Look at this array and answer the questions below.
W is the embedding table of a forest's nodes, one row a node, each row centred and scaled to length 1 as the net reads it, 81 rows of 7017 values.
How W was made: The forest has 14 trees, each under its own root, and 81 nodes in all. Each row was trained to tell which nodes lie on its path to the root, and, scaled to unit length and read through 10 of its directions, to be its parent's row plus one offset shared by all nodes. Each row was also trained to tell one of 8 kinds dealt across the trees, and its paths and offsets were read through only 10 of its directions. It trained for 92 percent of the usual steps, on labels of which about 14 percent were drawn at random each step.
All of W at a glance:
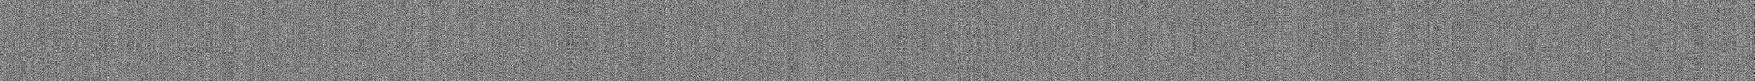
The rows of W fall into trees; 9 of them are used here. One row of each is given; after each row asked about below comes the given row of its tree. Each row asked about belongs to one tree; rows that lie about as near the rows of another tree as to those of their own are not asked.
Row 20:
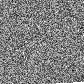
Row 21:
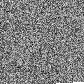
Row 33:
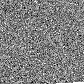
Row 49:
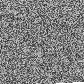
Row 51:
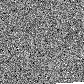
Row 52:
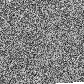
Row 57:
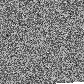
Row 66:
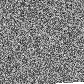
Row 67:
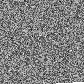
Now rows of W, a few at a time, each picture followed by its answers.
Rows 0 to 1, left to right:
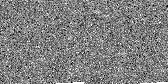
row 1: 49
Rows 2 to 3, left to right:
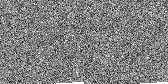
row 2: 67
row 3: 21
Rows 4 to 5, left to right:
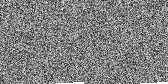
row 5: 33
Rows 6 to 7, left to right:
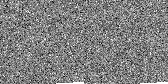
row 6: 21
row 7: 21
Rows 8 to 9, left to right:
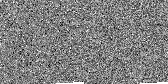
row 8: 52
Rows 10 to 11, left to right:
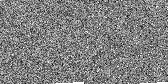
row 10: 49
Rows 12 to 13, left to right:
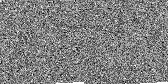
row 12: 52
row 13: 51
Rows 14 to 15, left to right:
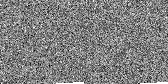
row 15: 21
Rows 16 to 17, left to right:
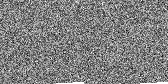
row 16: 67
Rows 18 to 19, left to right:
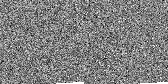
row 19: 49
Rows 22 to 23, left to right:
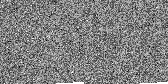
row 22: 66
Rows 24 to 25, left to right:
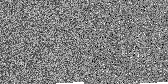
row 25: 49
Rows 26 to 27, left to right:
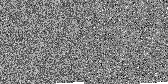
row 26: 20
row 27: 52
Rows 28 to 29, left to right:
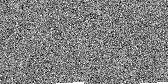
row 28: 21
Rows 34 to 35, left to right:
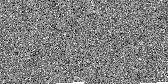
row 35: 67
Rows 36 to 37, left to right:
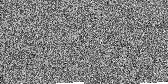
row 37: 52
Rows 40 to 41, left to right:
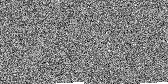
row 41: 33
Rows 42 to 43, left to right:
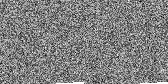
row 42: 52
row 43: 52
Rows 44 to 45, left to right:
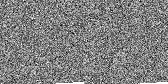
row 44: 52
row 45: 20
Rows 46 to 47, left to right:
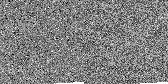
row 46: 20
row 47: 51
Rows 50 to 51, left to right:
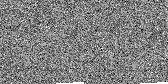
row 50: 51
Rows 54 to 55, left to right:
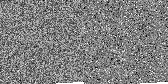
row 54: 21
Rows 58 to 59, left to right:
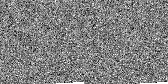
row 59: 52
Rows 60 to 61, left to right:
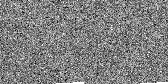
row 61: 67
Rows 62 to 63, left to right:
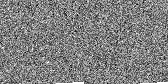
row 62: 67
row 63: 49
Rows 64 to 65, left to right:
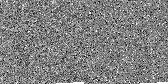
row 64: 20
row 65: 67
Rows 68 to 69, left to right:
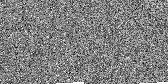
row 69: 52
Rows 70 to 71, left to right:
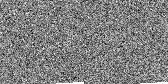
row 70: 67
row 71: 21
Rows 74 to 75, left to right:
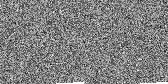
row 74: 21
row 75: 67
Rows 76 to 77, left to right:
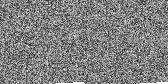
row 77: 21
